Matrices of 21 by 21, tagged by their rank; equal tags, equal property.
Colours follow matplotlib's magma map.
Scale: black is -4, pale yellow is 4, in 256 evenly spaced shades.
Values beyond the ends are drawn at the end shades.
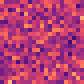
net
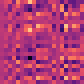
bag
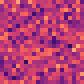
net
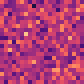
net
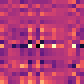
bag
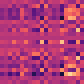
bag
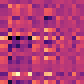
bag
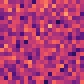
net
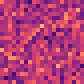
net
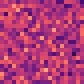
net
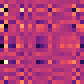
bag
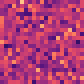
net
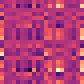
bag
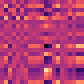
bag
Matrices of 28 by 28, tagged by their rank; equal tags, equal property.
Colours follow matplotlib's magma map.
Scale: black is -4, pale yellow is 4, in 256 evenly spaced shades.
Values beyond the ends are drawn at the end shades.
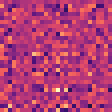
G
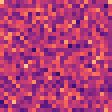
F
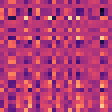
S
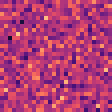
F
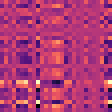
S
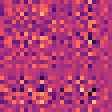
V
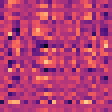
V
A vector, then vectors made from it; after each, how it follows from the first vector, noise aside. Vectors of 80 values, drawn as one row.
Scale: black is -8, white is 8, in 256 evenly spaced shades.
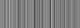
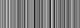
scaled up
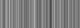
sign-scrambled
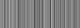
copied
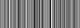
scaled up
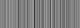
copied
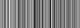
scaled up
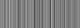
copied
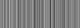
copied
